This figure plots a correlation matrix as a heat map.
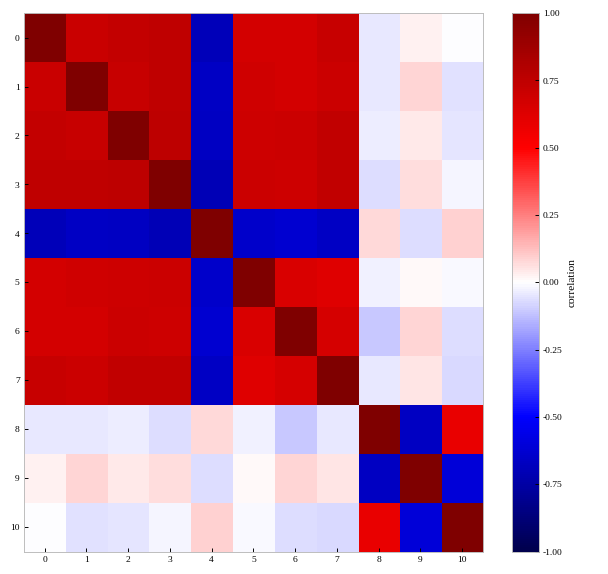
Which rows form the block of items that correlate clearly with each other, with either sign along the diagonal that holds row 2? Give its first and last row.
0 to 7
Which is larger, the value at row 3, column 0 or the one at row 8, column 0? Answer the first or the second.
the first
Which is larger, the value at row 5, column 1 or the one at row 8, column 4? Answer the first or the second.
the first
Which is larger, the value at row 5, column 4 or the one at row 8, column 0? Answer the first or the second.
the second
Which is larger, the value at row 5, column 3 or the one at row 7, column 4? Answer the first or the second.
the first
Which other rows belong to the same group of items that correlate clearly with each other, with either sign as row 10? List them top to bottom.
8, 9
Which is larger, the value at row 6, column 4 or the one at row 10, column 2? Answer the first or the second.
the second
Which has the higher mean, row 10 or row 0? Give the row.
0
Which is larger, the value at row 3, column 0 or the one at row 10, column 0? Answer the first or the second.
the first
